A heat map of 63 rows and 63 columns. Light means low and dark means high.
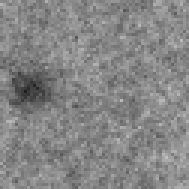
Bumps: one, in the middle left. Mirror symmetry: none. Ninth with the highest average: middle left. Average level on the scale: 50%. Grain: blotchy.
